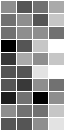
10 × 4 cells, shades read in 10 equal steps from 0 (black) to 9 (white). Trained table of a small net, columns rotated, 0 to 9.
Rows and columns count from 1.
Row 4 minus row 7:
-3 1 2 5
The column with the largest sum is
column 4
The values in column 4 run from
4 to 9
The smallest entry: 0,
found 2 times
